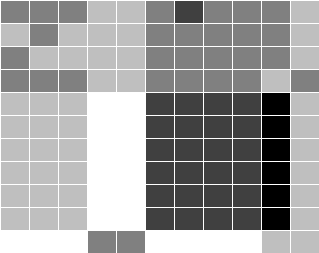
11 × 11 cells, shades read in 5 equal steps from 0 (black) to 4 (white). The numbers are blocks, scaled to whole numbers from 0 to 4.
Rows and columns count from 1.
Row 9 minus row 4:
1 1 1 1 1 -1 -1 -1 -1 -3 1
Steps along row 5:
same same up same down same same same down up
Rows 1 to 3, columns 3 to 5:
2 3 3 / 3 3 3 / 3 3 3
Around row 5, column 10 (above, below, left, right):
3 0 1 3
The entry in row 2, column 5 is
3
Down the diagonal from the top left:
2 2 3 3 4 1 1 1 1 0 3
